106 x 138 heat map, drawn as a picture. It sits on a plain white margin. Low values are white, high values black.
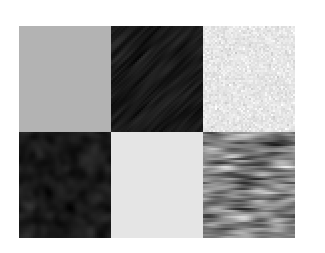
The table splits into 2 rows of 3 panels. Panel 1,1: low, flat. Panel 1,2: very high, slanting up to the right, faint in contrast. Panel 1,3: very low, fine-grained, faint in contrast. Panel 2,1: very high, blotchy, faint in contrast. Panel 2,2: very low, flat. Panel 2,3: middling, streaked across, strong in contrast.
